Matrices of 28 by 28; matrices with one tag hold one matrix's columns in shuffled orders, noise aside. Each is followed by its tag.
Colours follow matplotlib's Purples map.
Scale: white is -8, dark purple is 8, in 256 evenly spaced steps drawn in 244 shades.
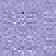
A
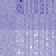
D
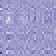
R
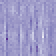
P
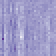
P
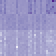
D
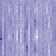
P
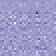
A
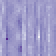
P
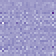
A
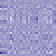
R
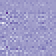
A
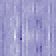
P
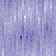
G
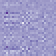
A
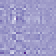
R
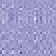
R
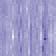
P
